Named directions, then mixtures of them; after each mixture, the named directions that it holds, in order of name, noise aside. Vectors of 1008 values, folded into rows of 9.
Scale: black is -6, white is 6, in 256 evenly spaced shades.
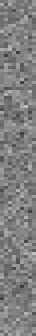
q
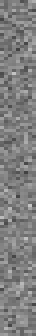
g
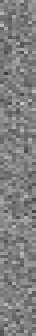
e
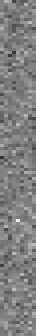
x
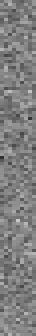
q, x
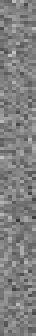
e, x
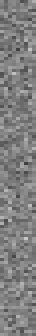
g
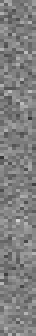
e, q, x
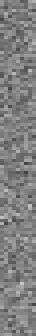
g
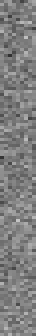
g, q, x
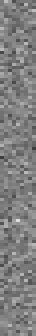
g, x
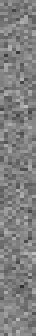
q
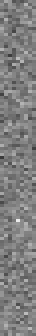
q, x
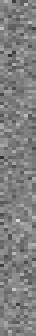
x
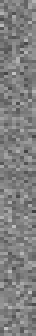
e, g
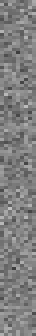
g, q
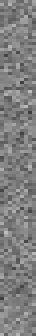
q
